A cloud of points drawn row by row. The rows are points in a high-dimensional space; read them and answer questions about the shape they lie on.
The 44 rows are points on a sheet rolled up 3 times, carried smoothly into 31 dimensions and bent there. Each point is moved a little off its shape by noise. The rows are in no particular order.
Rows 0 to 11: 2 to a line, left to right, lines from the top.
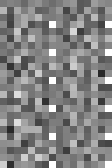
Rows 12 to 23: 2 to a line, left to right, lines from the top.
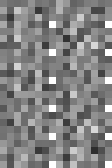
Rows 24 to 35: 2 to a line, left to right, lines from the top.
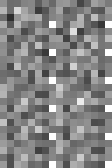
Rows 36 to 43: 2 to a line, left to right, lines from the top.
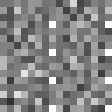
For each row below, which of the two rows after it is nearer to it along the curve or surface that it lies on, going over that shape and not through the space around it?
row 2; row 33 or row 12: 12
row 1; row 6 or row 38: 38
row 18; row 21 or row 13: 21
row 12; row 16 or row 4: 16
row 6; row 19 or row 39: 39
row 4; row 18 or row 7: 18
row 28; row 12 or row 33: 12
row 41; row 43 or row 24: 24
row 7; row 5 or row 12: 5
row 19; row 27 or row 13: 13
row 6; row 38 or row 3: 3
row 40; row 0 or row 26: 26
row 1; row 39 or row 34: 34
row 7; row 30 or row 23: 23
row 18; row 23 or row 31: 23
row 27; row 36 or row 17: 17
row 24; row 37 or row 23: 23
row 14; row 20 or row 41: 20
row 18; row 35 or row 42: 42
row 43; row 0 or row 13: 13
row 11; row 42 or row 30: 42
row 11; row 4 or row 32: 4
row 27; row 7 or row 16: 7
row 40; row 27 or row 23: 23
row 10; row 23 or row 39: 23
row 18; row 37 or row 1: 37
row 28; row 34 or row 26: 34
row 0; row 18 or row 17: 17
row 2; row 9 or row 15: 9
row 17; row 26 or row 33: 33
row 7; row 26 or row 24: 24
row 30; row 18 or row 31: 31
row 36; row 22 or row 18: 22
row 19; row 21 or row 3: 21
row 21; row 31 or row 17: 31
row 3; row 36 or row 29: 29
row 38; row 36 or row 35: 35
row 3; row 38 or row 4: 4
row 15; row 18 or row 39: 18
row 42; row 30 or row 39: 39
